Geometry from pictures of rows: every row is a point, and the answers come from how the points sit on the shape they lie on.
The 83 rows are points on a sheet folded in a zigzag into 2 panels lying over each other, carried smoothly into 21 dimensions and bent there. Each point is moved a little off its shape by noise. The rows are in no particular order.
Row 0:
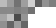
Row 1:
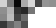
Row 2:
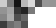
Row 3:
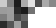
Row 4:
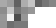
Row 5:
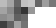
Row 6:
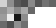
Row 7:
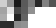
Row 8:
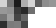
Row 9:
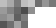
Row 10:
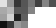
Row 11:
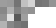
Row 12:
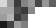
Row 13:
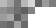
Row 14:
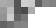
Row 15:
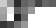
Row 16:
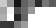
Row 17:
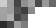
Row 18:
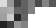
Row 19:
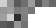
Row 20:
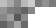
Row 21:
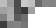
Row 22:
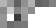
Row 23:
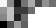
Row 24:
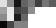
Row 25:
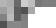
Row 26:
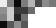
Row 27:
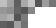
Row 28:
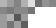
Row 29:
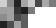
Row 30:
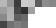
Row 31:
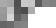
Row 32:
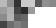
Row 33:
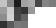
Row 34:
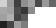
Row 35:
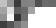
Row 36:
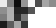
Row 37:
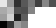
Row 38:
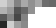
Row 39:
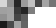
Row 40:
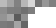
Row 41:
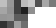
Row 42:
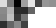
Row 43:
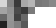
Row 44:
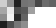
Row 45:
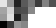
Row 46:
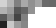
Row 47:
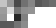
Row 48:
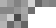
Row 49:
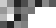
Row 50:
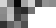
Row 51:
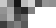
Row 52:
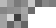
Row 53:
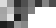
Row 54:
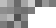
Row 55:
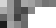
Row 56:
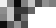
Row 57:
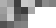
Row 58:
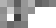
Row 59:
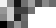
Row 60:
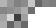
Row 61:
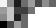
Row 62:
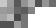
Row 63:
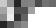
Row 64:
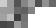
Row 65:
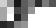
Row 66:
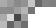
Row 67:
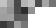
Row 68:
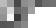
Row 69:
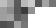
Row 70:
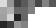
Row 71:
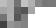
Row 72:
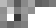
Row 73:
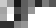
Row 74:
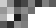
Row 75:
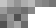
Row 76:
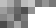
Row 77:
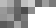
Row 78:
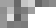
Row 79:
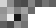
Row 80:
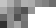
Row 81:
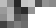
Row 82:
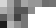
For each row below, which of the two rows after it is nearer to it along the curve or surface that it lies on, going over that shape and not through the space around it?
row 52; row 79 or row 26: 79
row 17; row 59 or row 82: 59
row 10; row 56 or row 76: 56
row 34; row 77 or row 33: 77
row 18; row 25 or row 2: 2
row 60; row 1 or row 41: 41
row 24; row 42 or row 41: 42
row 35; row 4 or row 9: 4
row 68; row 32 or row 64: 32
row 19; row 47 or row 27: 27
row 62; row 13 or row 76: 13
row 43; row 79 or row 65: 65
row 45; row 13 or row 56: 56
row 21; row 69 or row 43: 43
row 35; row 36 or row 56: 56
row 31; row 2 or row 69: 2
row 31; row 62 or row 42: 42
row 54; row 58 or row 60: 60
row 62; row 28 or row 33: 28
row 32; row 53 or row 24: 24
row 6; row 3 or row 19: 19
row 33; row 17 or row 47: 47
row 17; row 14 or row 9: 9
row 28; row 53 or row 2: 53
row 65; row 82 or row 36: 36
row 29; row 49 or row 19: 19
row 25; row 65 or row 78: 78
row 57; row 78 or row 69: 78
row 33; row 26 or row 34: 26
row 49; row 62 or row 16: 16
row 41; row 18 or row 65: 18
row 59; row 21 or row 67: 67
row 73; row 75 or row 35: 35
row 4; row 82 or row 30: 30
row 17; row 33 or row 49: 49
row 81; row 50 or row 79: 50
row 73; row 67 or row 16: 16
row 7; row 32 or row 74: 74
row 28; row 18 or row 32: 18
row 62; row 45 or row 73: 45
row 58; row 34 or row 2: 2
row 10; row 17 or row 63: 17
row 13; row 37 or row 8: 37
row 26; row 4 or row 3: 3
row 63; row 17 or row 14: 14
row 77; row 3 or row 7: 3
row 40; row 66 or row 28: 28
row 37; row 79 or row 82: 79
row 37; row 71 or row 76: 76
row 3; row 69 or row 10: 69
